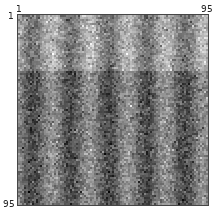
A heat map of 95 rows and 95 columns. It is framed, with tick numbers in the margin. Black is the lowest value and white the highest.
Histogram: bell-shaped. Stripes: upright, repeating 5 times. Seam: horizontal, 30% of the way down, the top part higher.
